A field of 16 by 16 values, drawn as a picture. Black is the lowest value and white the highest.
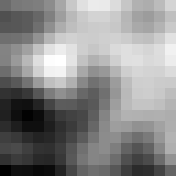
Calmest part: middle right. Ninth with the lowest average: bottom left. Slope: up to the top right. Lone odd cells: none.
